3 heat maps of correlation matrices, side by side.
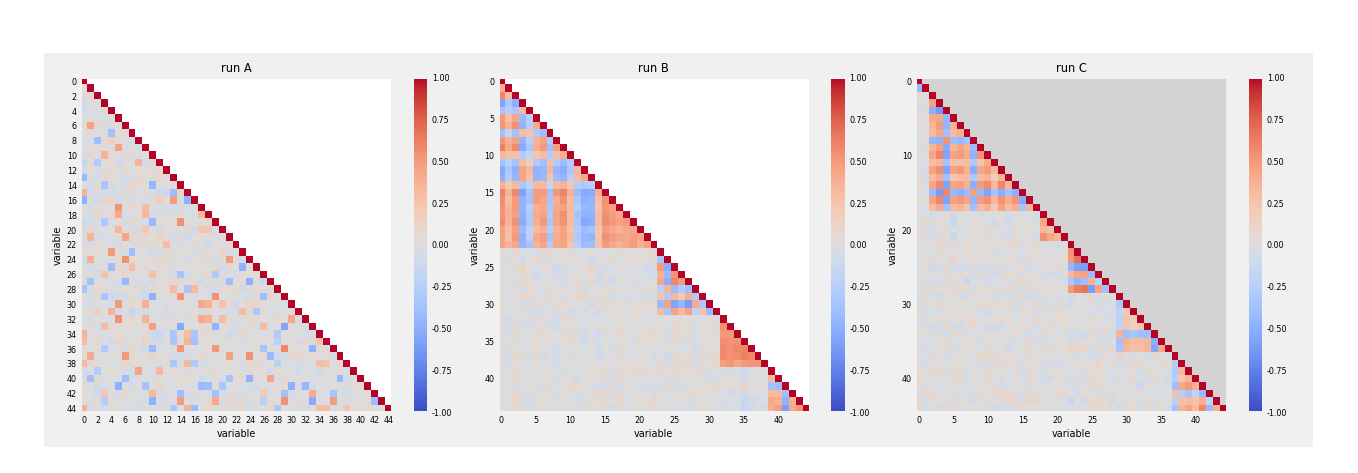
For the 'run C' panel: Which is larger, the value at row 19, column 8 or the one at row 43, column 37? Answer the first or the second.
the first
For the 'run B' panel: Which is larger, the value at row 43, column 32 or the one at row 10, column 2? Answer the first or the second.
the second
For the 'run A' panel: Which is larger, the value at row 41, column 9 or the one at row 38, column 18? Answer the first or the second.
the second
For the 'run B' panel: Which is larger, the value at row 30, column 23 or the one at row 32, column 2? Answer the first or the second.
the second
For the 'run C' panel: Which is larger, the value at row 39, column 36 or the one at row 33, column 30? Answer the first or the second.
the second
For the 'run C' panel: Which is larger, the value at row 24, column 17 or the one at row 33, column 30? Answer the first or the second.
the second
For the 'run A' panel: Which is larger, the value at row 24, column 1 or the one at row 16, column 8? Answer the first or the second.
the first
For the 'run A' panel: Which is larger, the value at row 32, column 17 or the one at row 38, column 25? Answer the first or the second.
the first
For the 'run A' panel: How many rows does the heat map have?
45
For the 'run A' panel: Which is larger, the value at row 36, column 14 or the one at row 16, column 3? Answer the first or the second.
the first
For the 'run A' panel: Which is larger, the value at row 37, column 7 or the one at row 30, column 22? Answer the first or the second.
the first
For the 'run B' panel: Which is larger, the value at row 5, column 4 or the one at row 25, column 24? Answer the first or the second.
the first
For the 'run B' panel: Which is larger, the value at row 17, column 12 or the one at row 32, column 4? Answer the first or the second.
the second
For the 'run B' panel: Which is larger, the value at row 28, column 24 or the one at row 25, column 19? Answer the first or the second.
the first
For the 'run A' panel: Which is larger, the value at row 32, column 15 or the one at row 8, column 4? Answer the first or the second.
the second
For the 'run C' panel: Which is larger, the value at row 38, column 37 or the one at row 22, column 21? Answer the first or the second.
the second
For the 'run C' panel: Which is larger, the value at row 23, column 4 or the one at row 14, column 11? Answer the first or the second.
the second
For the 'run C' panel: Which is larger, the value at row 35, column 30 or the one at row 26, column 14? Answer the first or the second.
the first
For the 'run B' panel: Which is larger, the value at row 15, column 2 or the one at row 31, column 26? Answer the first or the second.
the first
